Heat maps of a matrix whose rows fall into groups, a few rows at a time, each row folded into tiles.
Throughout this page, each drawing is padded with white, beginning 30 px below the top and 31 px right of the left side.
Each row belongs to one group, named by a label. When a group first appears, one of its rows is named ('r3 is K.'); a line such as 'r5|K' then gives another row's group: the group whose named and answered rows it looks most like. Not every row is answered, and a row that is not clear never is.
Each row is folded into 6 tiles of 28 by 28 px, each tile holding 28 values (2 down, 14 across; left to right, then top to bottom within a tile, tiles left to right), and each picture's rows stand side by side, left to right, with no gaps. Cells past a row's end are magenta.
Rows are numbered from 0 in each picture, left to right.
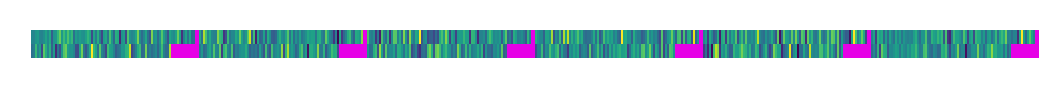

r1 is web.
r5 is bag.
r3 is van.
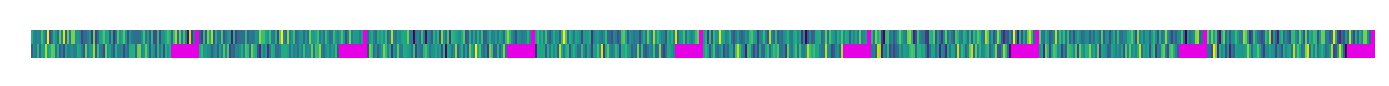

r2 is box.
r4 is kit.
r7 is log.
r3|web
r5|log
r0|van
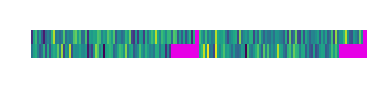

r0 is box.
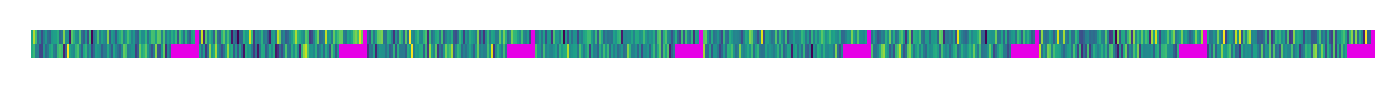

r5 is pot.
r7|van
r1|kit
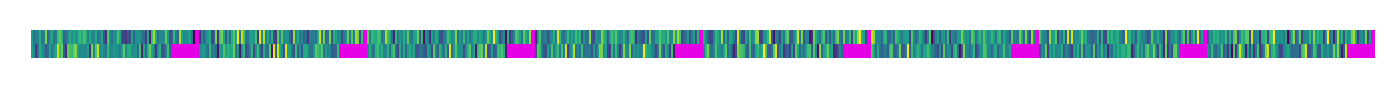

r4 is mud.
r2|web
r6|van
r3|box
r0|pot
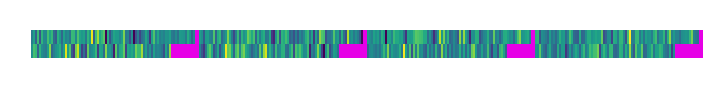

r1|pot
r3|mud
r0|kit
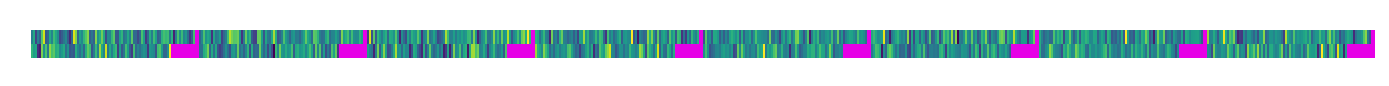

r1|log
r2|kit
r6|pot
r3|kit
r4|mud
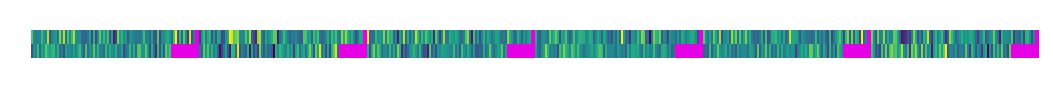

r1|log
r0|van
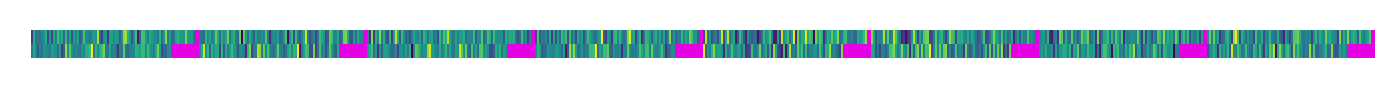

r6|box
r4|kit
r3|mud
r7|web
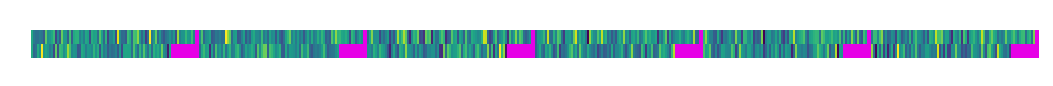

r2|log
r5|bag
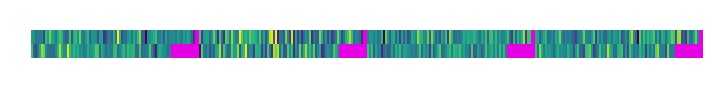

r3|kit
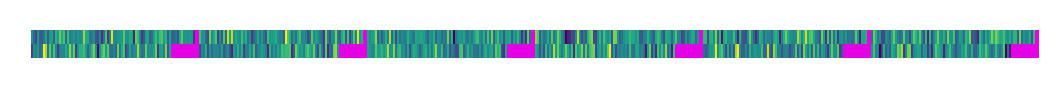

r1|van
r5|box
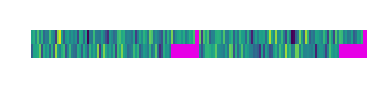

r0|web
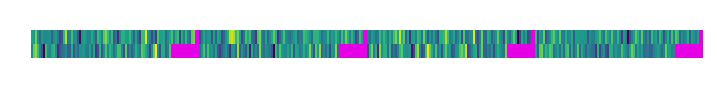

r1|log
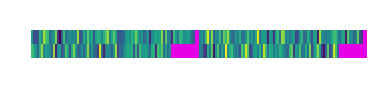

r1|pot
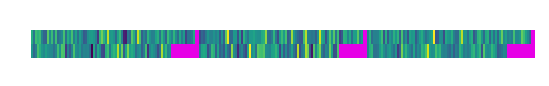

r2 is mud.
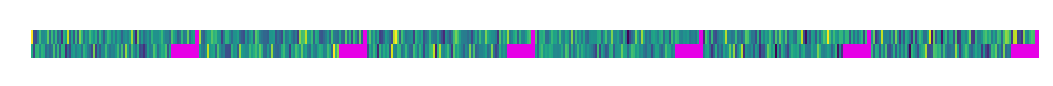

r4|box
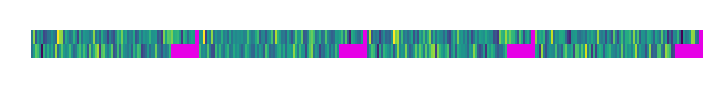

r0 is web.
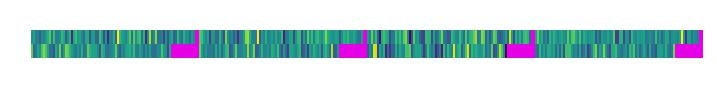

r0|pot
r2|log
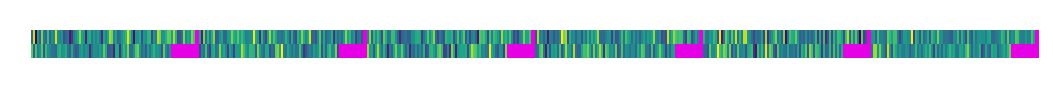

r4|van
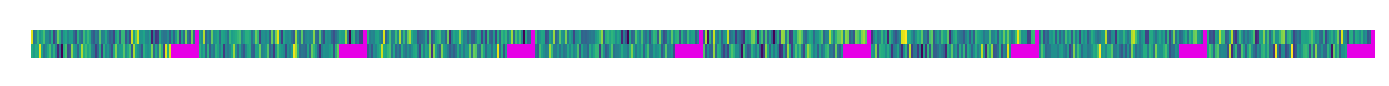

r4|kit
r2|van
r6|mud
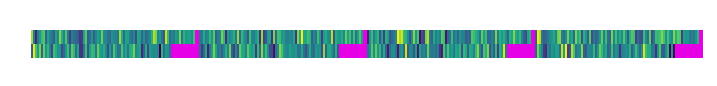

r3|box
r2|log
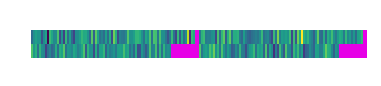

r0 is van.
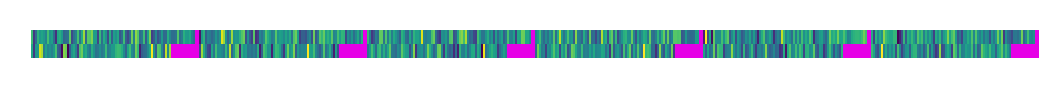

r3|box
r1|box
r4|kit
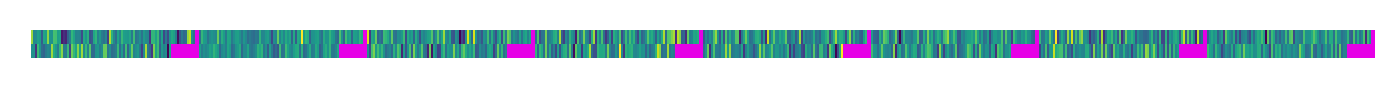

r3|kit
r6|van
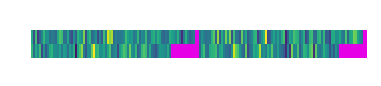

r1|mud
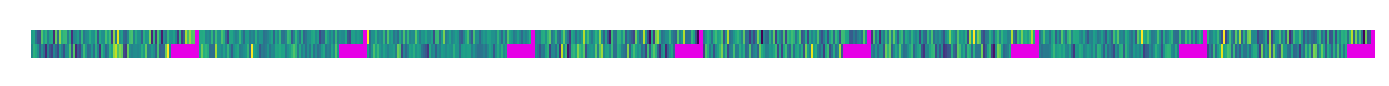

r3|pot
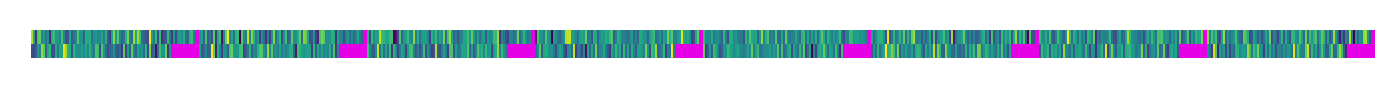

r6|web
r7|log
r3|log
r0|pot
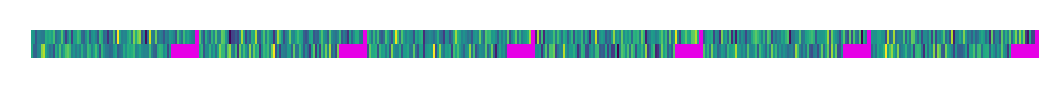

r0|pot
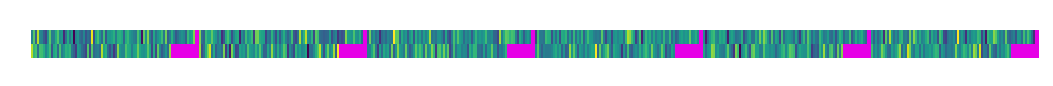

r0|kit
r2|web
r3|mud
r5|pot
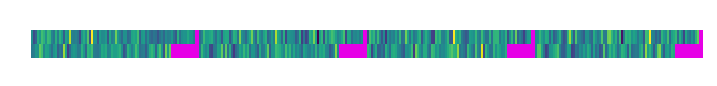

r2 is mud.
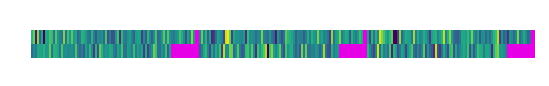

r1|web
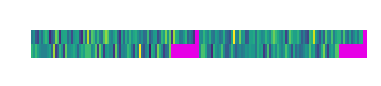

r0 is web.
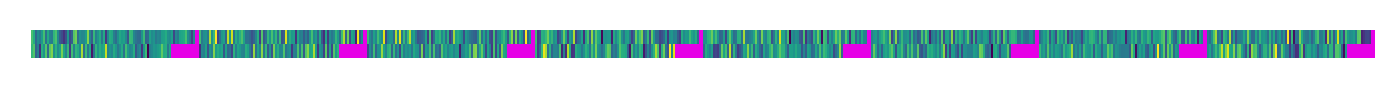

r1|van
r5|box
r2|van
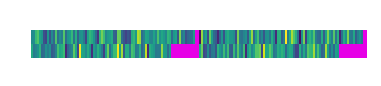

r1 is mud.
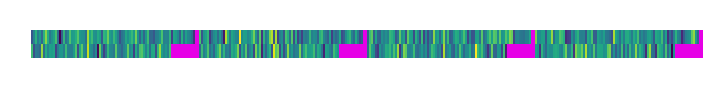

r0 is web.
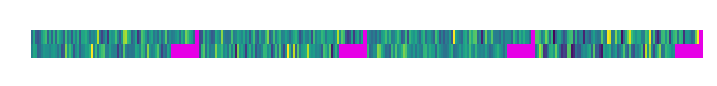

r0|mud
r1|box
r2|pot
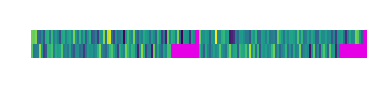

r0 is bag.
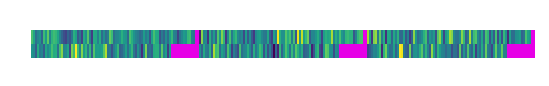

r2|pot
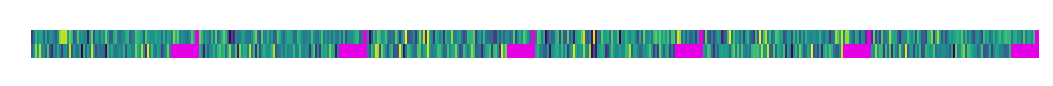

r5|kit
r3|box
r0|log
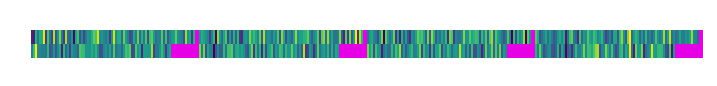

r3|mud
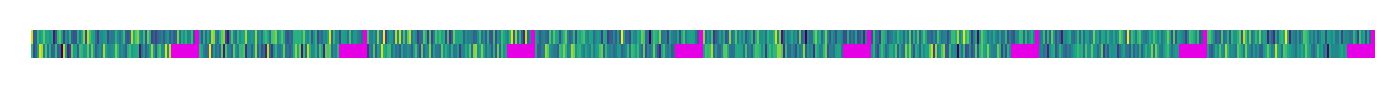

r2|van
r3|pot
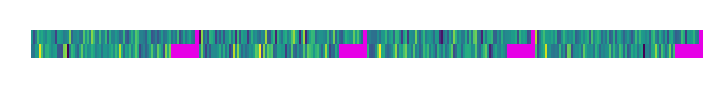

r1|mud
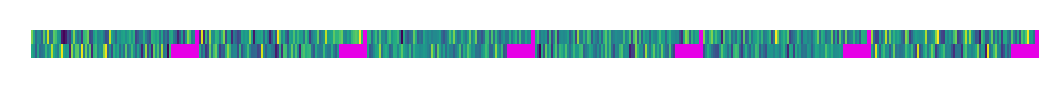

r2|pot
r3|bag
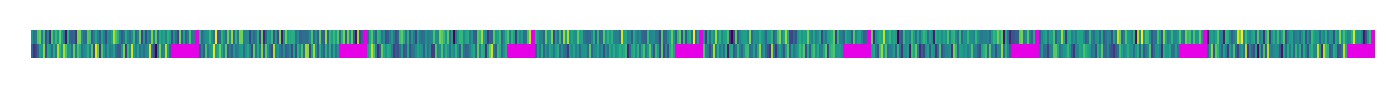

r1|van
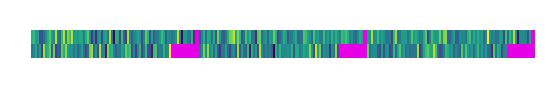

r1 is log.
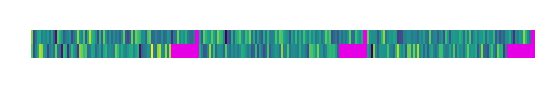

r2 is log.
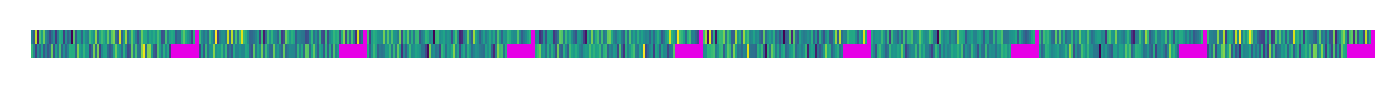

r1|van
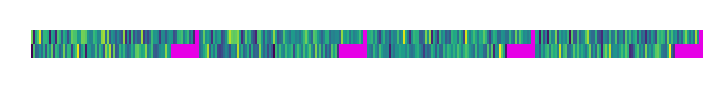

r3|bag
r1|log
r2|log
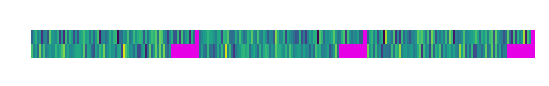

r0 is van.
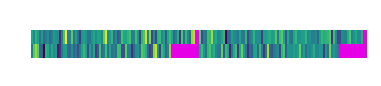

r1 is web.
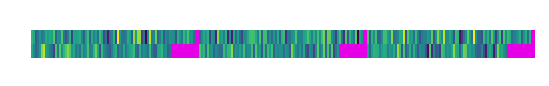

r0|pot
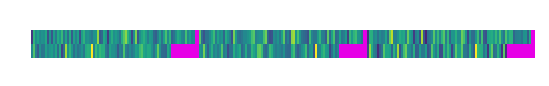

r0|mud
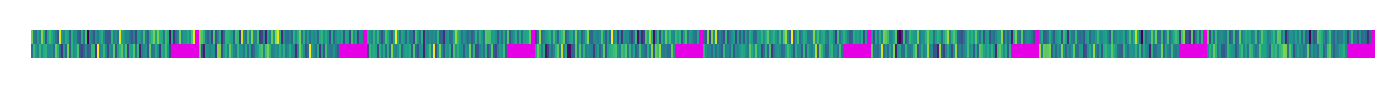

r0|web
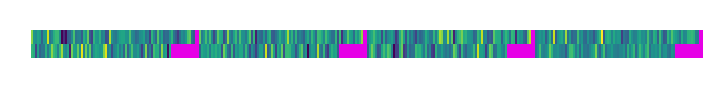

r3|mud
